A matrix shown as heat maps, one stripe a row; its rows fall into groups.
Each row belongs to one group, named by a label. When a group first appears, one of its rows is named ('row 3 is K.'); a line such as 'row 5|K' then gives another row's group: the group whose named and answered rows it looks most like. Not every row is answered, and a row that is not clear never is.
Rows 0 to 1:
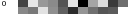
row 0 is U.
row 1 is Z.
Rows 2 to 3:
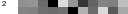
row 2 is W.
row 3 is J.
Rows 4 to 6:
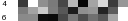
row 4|U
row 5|Z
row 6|W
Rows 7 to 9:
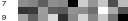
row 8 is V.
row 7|J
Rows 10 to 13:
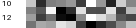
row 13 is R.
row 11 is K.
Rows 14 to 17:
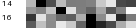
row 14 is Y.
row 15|W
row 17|R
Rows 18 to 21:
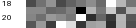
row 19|J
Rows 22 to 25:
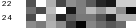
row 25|Z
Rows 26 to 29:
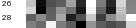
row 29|Z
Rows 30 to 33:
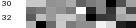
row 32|R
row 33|Y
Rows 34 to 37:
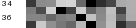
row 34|R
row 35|K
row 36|J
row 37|U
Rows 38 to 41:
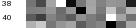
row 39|J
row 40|V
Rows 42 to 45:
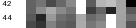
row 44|V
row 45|V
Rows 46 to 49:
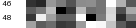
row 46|V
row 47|K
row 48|U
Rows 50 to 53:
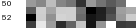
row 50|Z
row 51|R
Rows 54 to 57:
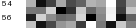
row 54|Y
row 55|K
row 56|U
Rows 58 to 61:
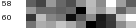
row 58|V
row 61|R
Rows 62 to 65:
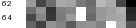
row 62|Y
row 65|V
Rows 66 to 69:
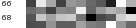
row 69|V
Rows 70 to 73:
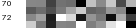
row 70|J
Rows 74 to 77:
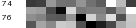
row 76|J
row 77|R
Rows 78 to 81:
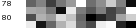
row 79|W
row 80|R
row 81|Y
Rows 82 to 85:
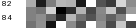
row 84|W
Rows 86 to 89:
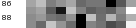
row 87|W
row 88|J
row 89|Z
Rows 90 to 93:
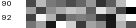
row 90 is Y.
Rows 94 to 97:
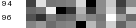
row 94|U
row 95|K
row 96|V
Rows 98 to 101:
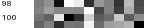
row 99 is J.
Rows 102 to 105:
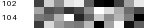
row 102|R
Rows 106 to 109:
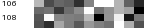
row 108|U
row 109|V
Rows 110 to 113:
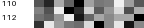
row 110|V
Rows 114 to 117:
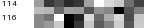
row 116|K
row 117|K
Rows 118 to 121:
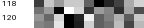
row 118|R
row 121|K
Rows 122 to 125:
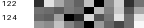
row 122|U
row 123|J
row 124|K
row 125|Z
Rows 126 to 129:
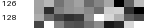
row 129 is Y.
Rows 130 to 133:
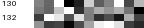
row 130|K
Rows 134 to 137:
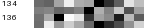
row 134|R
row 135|J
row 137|R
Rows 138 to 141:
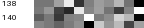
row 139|W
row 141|J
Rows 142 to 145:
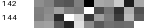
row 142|J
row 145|W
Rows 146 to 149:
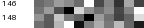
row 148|Z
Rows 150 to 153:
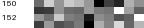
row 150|R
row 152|Z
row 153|J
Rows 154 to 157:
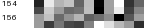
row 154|U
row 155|U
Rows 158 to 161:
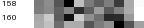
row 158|W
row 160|W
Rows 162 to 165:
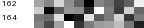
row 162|Z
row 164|K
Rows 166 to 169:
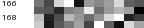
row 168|Y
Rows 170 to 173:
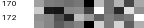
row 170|J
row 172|W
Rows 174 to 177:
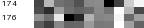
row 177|V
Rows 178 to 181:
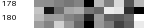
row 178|J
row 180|Z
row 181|Z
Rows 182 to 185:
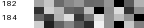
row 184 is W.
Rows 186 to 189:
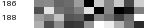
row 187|U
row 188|Z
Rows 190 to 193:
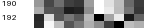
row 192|U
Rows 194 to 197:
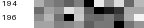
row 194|J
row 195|R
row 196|W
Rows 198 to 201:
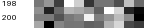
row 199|Y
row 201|Y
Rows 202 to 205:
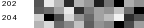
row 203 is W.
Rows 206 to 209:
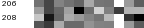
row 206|V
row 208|Y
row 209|V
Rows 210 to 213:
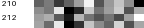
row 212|W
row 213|K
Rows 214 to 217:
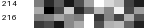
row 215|Y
